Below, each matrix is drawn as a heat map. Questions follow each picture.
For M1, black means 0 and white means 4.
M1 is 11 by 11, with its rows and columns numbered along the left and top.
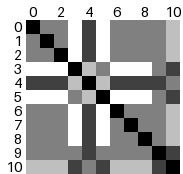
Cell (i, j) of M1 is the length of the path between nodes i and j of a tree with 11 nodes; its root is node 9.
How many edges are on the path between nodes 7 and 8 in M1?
2
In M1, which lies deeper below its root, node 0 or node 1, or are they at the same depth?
the same depth
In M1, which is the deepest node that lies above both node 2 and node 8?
4
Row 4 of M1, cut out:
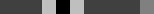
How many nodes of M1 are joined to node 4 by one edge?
7
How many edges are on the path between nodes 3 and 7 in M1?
4
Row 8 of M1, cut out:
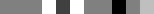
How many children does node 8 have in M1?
0
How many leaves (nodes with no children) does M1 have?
8
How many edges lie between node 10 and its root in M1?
1
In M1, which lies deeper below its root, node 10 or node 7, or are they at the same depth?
node 7
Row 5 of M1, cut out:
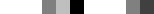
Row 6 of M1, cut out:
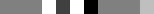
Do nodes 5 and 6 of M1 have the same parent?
no
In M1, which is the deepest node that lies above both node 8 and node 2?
4
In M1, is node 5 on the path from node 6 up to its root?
no
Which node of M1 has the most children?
4
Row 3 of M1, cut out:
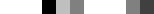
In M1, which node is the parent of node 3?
10
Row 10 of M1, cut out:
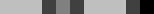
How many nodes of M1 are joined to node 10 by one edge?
3
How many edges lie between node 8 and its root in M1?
2
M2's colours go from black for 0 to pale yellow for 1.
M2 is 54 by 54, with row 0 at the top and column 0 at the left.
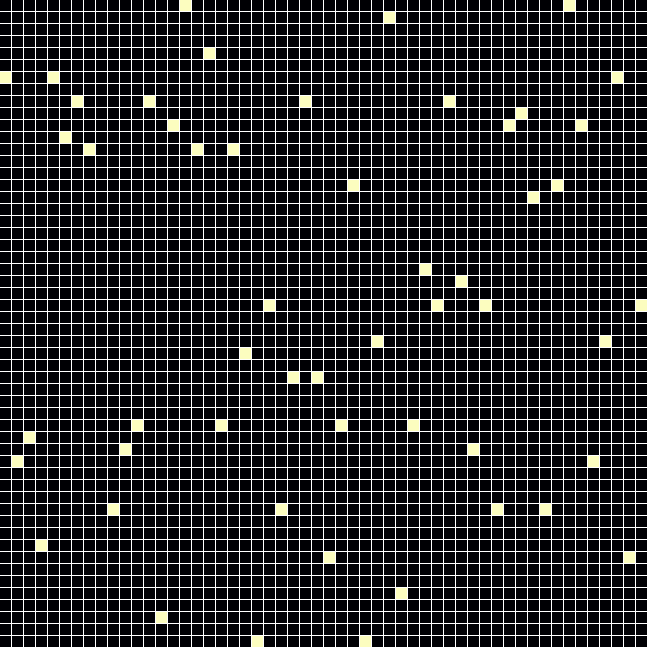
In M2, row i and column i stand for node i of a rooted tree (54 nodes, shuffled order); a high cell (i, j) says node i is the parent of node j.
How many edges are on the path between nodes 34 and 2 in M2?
5
